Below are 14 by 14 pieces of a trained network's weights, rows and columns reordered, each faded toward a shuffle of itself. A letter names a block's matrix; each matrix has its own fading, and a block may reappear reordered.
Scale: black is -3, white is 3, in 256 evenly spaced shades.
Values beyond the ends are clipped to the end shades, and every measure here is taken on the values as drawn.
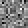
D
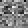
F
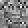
F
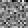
F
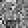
F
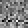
F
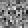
F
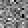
D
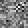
F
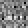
F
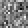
F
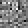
D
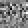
F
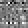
D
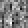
D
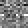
D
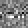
D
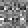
D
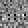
F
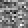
F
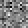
D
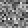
F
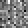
D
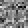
F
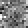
D
